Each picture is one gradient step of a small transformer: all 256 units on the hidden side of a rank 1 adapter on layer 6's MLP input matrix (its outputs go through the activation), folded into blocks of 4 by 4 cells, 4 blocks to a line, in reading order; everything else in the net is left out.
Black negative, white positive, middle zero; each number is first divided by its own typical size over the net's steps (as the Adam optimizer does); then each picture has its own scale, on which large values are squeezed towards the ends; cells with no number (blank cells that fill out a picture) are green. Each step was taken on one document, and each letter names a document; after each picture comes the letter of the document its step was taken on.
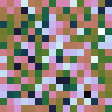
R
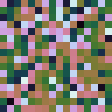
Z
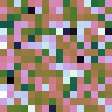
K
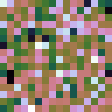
K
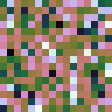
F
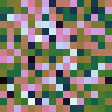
R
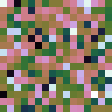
K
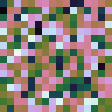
R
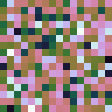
K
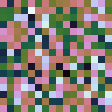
R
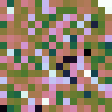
F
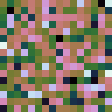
F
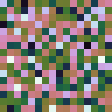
R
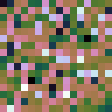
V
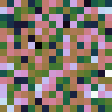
K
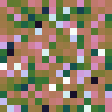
V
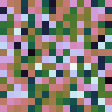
R
